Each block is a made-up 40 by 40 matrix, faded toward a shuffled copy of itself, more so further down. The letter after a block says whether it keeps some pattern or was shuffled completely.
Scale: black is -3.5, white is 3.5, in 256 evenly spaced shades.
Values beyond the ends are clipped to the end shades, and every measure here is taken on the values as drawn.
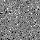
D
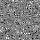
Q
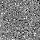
D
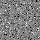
D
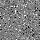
D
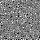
Q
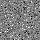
D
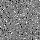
D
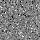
D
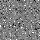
Q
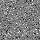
D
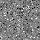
Q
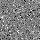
Q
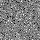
D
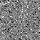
Q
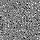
Q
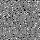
Q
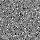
D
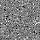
Q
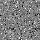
Q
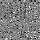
Q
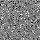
Q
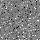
D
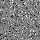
D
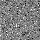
D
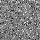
Q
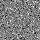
D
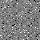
Q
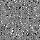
Q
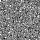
D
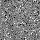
D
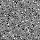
D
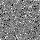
D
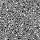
Q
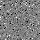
Q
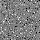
Q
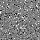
Q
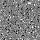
D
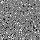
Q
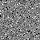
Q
